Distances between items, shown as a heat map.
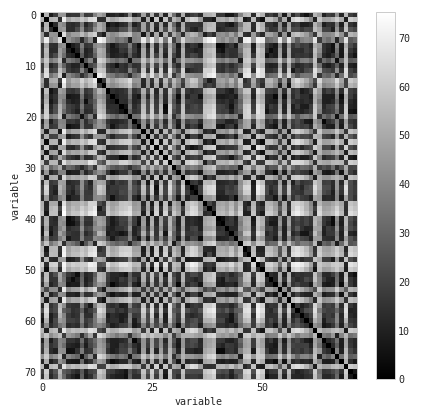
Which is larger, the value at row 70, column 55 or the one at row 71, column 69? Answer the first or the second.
the second
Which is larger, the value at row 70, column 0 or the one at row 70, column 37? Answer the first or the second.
the second
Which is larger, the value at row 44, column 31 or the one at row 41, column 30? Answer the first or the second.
the second
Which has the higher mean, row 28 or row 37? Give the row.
37
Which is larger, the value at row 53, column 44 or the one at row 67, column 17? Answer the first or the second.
the second
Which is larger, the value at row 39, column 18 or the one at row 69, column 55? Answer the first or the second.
the first
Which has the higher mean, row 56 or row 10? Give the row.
56
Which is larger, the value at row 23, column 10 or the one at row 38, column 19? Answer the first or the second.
the second
